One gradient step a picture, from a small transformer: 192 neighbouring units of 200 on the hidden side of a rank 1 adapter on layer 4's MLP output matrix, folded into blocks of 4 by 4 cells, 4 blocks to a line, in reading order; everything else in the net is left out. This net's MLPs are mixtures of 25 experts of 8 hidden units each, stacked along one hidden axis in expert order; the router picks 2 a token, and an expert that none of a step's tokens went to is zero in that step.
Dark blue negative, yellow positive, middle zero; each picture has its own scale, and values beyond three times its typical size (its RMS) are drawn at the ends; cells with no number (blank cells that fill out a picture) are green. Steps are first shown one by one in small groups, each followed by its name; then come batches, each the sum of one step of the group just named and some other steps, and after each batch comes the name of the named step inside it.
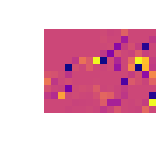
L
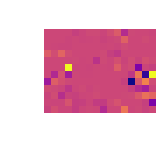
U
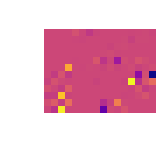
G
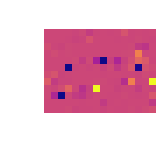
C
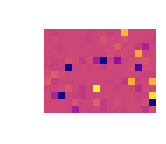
C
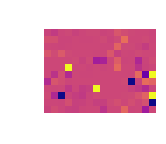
U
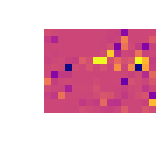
L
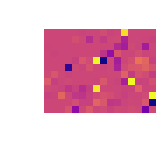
L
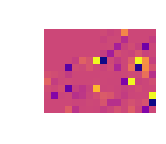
L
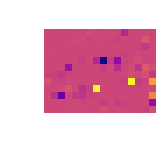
C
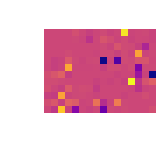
G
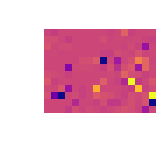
L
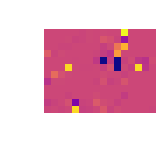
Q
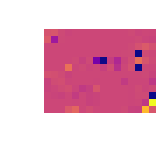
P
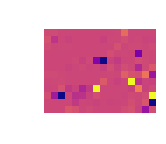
P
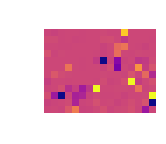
Q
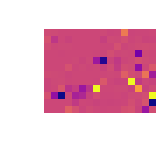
P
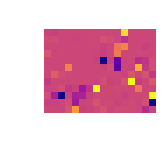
Q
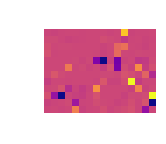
Q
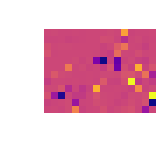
Q
